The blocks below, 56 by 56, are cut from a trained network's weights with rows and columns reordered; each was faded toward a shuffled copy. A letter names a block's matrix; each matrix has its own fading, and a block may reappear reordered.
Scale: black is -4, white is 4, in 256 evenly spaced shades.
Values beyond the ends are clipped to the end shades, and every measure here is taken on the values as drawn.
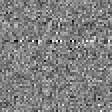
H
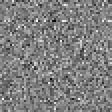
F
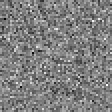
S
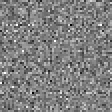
F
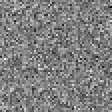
S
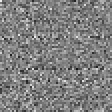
F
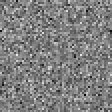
S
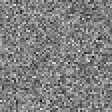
S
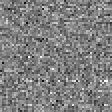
F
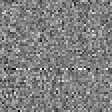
H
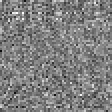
H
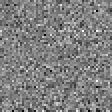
H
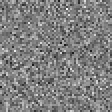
S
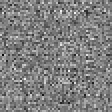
F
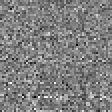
F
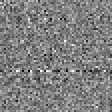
H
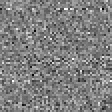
F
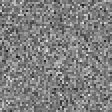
S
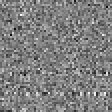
H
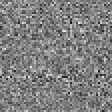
F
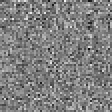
F
